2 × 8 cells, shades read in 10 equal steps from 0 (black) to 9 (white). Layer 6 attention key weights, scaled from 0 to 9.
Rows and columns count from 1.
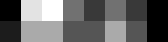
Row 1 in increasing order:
0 0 2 2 4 4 8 9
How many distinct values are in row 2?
4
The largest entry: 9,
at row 1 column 3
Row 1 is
0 8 9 4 2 4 2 0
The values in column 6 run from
4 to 6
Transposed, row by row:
0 1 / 8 6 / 9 6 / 4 3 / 2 3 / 4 6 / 2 3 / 0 0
